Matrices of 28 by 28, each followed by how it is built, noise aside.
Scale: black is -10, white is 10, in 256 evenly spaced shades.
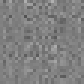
low rank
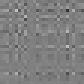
low rank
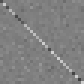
diagonal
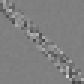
banded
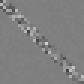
banded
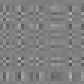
low rank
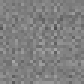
low rank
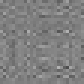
low rank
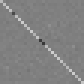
diagonal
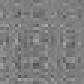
low rank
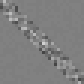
banded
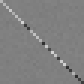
diagonal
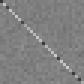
diagonal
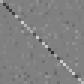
diagonal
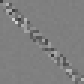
banded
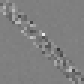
banded
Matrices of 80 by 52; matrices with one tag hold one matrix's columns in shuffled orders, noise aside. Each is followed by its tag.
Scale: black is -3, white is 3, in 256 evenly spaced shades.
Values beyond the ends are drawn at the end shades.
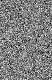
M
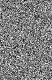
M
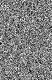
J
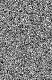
J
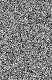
M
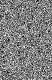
M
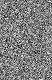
M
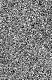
J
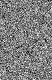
M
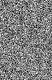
J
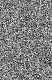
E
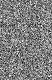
E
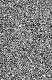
E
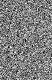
M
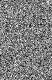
E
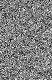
M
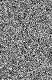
M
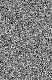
M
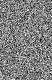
M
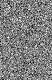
J
